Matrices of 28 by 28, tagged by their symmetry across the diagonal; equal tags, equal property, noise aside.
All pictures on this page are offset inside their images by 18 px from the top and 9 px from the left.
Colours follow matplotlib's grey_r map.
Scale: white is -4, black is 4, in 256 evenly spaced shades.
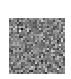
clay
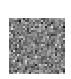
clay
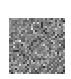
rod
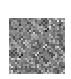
rod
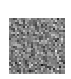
clay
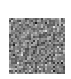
rod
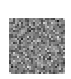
rod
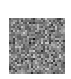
rod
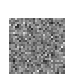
rod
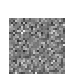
rod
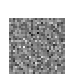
clay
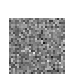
clay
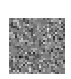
clay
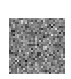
clay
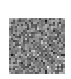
rod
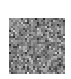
rod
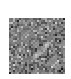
rod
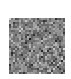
rod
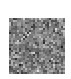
clay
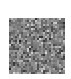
clay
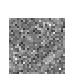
rod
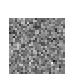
clay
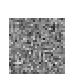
clay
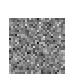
clay
